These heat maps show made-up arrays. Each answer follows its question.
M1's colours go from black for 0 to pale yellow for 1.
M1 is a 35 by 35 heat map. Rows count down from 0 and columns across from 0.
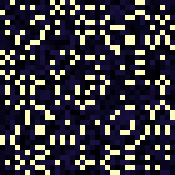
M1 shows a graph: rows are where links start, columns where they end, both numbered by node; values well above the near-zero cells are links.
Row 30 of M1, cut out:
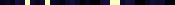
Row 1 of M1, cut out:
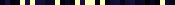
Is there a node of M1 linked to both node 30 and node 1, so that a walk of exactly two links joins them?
no
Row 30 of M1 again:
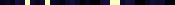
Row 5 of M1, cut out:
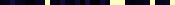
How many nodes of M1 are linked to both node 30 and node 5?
3
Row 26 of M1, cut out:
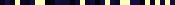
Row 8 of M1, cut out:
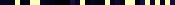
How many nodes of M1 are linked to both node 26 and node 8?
8
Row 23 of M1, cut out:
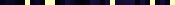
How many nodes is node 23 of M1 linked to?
6
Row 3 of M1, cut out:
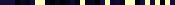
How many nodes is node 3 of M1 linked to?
9
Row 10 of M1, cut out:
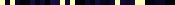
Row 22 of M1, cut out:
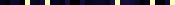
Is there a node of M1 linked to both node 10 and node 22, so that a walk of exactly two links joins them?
yes
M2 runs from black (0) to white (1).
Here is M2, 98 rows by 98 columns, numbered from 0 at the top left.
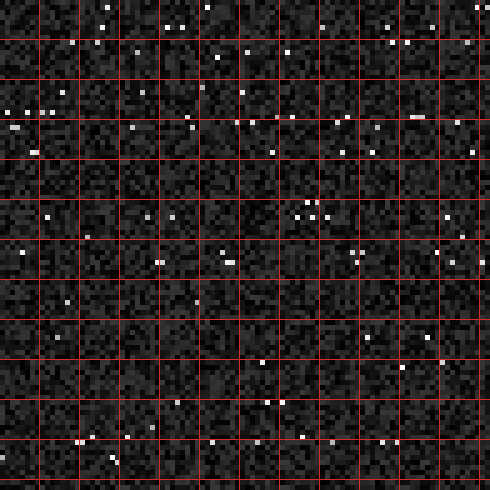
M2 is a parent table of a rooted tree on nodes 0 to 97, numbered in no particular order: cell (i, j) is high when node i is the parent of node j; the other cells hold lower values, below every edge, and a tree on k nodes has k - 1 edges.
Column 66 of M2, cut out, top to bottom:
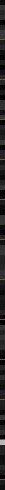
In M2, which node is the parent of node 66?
88
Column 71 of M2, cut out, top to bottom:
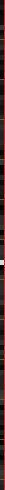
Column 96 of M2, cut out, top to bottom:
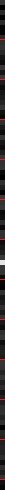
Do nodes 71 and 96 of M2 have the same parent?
yes
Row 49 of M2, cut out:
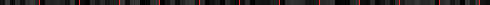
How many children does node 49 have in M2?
0
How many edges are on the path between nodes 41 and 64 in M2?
4
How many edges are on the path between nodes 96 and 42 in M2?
4
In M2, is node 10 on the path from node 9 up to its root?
no
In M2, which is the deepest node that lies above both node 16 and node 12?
50
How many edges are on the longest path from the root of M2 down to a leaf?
4
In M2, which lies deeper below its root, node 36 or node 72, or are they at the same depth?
node 36
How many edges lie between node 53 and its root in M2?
4
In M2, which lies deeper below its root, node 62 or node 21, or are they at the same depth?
the same depth
